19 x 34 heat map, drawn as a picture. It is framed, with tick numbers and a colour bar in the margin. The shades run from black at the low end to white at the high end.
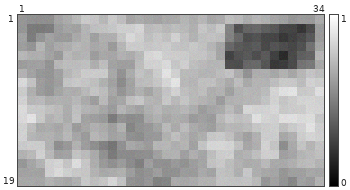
Histogram: skewed, a long tail of low values. Ninth with the lowest average: top right. Odd patch: lower, in the top right. Roughest part: top right.
